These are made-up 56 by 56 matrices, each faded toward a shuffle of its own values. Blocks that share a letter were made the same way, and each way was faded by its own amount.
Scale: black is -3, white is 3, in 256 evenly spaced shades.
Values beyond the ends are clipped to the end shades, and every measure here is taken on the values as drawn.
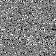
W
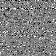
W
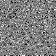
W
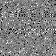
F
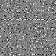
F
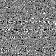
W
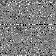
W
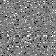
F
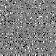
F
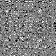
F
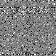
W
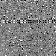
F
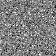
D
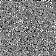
D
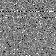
D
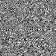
W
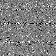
W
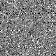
D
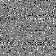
F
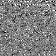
W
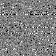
W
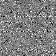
D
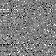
F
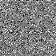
D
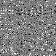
F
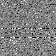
W
